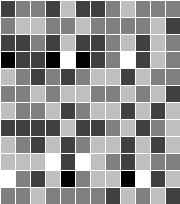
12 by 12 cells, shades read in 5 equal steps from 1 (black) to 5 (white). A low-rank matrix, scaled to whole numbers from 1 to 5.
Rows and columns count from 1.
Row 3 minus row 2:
-1 -2 -1 -1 1 -2 -1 0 1 -1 0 1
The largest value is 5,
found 6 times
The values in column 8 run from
2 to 4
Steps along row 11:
down down up down up up same down up down up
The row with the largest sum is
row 10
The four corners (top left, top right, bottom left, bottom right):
2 3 3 2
